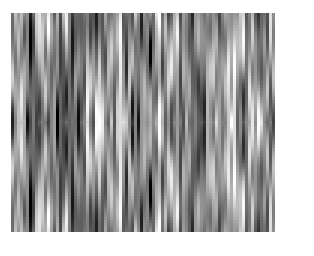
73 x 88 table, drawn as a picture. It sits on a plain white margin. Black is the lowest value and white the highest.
Slope: none. Mirror symmetry: top to bottom. Histogram: bell-shaped. Grain: streaks running down.
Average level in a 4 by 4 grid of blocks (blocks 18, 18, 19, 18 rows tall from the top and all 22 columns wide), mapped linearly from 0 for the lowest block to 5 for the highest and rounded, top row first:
2 1 3 4
0 4 2 5
0 4 2 5
2 1 3 4
